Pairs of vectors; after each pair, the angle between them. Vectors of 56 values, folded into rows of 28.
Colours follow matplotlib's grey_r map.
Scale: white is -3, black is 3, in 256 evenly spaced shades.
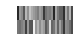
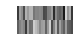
nearly parallel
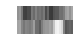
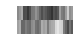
nearly parallel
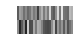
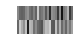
nearly opposite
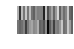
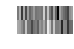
nearly opposite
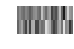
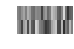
nearly opposite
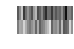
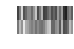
nearly parallel
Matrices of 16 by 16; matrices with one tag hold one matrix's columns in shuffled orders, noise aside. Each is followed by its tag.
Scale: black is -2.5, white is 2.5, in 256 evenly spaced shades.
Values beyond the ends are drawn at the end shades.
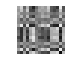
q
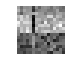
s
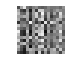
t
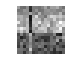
s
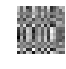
q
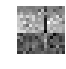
s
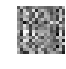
t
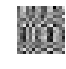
q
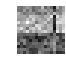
s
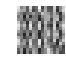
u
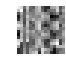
u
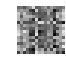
t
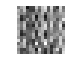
u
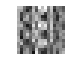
u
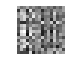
t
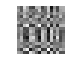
q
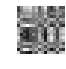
q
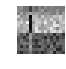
s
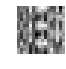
u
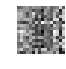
t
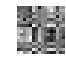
q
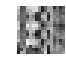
u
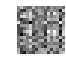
t
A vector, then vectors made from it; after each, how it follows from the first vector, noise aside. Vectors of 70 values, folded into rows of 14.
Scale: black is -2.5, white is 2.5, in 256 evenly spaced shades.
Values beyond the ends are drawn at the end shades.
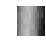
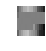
partly zeroed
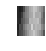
reversed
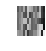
sign-scrambled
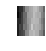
reversed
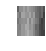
shrunk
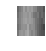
shrunk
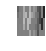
partly zeroed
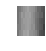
shrunk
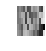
sign-scrambled
